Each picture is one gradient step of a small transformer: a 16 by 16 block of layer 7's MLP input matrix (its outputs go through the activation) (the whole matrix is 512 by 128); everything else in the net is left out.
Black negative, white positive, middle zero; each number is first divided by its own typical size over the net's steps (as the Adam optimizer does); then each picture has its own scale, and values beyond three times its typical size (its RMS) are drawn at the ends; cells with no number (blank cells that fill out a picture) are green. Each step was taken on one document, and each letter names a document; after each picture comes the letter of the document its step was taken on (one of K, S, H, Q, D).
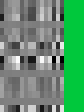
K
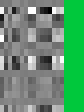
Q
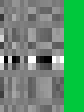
Q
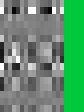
Q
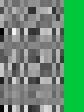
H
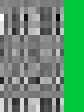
H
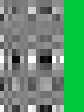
Q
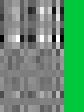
K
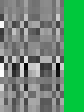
H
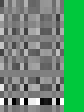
H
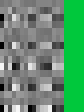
Q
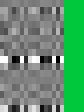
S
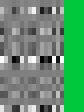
S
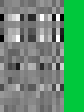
K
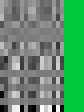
S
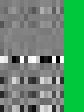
S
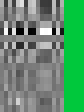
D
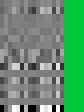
S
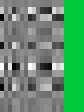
Q
